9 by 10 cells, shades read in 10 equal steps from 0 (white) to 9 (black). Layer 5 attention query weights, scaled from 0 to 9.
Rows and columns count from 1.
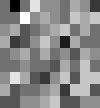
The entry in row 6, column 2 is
5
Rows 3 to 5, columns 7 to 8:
2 5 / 8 3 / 4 6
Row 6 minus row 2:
0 0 4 1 2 2 -2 3 -1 3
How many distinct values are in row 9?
4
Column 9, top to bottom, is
4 3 3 5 3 2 2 2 4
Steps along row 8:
up down same down down up down same up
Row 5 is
5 4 3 5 3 5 4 6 3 4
